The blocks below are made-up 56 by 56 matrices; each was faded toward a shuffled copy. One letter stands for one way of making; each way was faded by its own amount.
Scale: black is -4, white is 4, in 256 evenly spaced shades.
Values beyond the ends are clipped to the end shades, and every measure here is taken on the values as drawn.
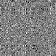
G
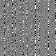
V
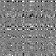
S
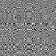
S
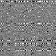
S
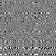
S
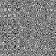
G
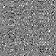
G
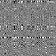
S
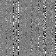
V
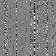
V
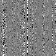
V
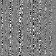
V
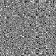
G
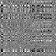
S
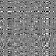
S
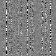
V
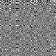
S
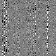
V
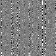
V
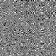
G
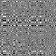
S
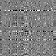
S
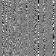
V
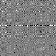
S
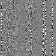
V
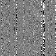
V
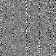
V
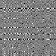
S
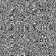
G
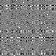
S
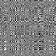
S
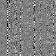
V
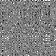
G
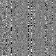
V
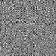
G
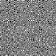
G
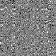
G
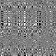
S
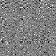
G
